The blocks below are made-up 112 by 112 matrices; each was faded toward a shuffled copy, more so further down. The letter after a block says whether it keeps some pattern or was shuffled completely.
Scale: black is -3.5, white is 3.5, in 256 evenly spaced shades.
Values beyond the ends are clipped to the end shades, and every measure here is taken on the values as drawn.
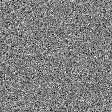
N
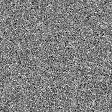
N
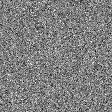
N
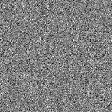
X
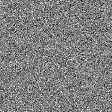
X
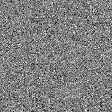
X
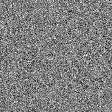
X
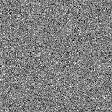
X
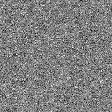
X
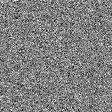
X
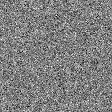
N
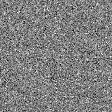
X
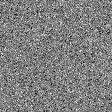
N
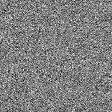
X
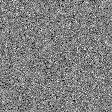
N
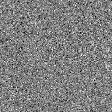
X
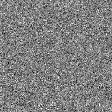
X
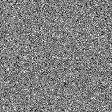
X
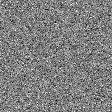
N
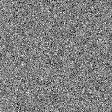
X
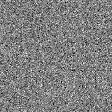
X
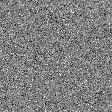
N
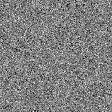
X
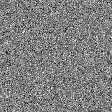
X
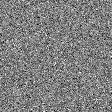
N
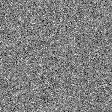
N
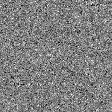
X
